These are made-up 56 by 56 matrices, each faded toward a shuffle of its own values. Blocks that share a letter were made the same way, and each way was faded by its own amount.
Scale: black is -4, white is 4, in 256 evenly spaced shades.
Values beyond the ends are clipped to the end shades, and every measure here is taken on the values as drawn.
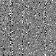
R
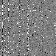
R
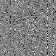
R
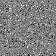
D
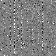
R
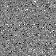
D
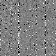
R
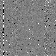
R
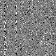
R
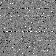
D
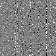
R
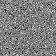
D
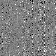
R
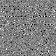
D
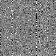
R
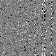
R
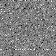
D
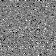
D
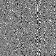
R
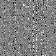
R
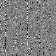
R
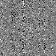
R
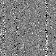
R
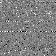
D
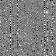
R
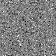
D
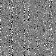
R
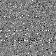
D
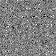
D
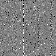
R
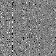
R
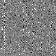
R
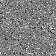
D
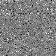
D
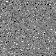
D
